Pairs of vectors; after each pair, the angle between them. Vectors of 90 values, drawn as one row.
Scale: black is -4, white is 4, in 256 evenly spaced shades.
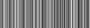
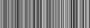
nearly opposite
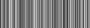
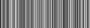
nearly parallel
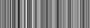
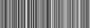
partly aligned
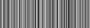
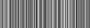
nearly opposite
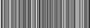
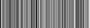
nearly opposite
